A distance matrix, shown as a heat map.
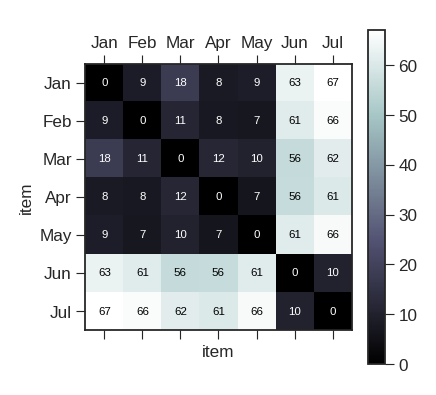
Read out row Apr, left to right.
8 8 12 0 7 56 61
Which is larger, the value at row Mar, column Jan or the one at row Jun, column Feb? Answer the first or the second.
the second
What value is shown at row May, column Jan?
9
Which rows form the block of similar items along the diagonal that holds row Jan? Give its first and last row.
Jan to May
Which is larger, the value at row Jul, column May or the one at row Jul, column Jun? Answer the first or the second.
the first
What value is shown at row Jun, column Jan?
63
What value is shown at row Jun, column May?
61
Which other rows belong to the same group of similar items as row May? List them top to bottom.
Jan, Feb, Mar, Apr
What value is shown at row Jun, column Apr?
56
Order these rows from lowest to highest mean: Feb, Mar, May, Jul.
May, Feb, Mar, Jul
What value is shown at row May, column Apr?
7
